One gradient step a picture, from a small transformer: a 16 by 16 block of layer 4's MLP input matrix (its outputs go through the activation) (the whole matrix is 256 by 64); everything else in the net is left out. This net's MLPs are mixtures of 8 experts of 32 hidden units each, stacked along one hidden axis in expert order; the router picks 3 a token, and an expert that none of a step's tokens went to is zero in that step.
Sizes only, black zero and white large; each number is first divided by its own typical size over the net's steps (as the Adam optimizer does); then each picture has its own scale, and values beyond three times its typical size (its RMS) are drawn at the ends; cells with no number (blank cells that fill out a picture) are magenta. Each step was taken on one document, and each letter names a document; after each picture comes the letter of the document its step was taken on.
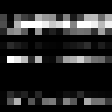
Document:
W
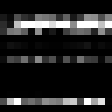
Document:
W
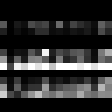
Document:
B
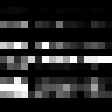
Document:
B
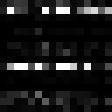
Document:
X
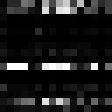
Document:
X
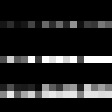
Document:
B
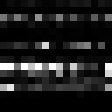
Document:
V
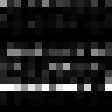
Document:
V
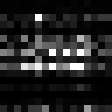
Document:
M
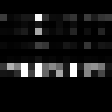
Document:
M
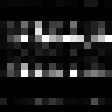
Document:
M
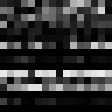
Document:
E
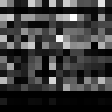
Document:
E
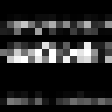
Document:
W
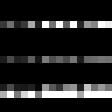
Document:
B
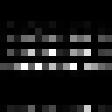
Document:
M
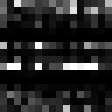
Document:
X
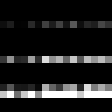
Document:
B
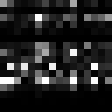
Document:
M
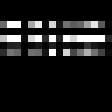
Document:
W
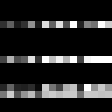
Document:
B
